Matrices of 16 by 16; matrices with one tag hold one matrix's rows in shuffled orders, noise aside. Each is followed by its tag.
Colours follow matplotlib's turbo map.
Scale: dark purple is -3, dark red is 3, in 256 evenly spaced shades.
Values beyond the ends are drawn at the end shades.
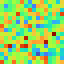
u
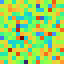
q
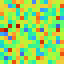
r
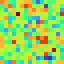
u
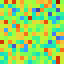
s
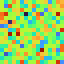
r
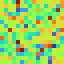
q
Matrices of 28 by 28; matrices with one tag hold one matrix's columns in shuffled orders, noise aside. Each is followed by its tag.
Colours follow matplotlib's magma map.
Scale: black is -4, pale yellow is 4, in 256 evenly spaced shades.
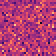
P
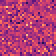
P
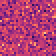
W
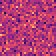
P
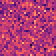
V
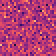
W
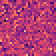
V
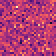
P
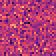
P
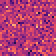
P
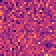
V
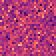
W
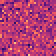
V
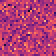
W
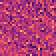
V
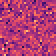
V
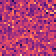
V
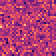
P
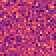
W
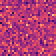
P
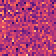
V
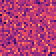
P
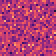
W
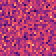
W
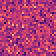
P
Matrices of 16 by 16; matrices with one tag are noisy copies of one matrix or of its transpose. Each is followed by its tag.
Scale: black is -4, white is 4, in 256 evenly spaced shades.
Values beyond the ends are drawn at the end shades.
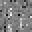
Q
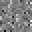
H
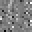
H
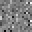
H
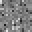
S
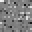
S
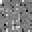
S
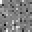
S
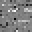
Q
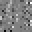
H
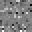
H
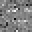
Q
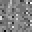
H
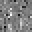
Q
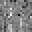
Q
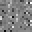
H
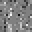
Q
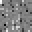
S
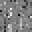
Q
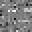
Q
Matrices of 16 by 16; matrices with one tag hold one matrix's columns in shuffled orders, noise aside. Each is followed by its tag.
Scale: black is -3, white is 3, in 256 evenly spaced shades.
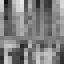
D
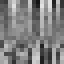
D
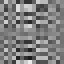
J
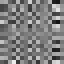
J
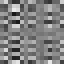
J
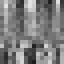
D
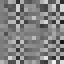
J
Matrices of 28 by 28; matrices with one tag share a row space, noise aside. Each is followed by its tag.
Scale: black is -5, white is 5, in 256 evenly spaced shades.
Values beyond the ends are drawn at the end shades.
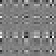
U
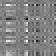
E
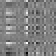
E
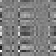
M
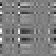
M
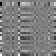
M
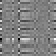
M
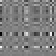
U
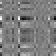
M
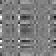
M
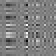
E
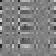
M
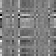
M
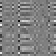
M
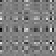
U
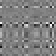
U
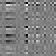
E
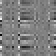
M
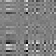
E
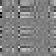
M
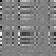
M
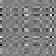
U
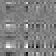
E
